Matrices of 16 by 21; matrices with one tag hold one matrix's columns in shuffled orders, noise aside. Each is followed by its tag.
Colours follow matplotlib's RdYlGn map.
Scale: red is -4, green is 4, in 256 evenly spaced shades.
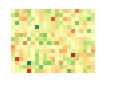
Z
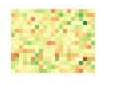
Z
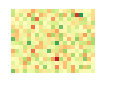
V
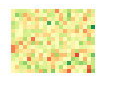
Z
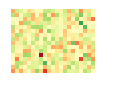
Z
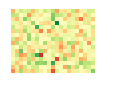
Z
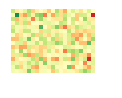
V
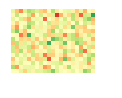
V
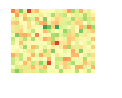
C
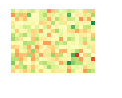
Z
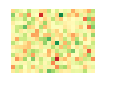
V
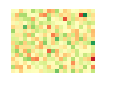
V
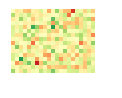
C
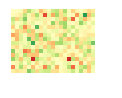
V
